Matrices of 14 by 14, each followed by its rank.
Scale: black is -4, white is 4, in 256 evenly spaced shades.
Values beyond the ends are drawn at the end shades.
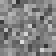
full rank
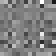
two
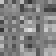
two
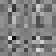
two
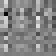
two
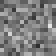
full rank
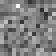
full rank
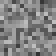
full rank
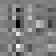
two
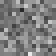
full rank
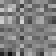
two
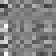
two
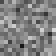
full rank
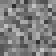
full rank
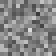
full rank
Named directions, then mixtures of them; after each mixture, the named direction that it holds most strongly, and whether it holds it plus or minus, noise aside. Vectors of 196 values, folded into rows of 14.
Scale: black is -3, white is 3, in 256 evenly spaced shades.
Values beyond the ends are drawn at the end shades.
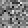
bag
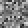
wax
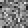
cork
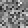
bag, plus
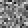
wax, plus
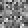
wax, minus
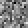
wax, plus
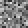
wax, plus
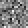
bag, plus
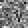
cork, minus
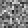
bag, minus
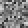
wax, plus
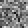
cork, minus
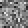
cork, plus
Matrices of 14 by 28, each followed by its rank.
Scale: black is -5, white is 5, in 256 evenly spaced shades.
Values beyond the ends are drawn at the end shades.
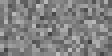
full rank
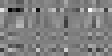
two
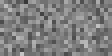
full rank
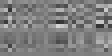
two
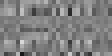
two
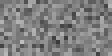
full rank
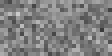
full rank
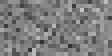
full rank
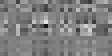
two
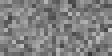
full rank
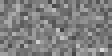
full rank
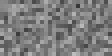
full rank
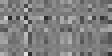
two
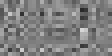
two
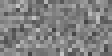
full rank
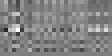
two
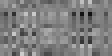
two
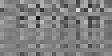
two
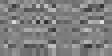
two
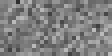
full rank
